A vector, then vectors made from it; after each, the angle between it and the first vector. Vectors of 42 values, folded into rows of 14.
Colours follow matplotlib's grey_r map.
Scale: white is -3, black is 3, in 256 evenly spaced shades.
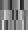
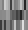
orthogonal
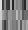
orthogonal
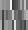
partly opposed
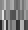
orthogonal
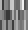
partly opposed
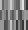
partly opposed
